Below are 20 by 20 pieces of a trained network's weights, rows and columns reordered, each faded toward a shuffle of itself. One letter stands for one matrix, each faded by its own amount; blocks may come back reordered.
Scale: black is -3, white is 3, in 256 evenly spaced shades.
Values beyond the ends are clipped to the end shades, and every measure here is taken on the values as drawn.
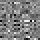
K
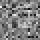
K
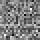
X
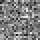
X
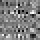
K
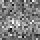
X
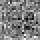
X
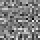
X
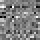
K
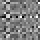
K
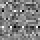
K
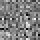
K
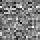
X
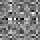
K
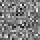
X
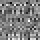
K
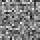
X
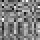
K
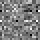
K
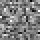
X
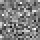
X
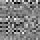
K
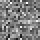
X
